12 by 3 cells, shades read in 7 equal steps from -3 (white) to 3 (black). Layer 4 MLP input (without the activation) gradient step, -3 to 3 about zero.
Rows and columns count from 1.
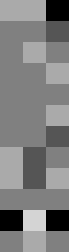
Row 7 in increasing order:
0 0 1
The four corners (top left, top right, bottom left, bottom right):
-1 3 0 0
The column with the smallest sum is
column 2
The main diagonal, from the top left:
-1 0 0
